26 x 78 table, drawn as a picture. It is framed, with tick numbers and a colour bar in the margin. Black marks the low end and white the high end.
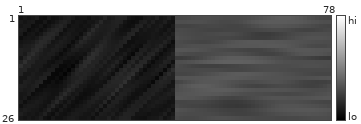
The table splits into one row of 2 panels. Panel 1,1: very low, slanting up to the right, faint in contrast. Panel 1,2: low, streaked across, faint in contrast.
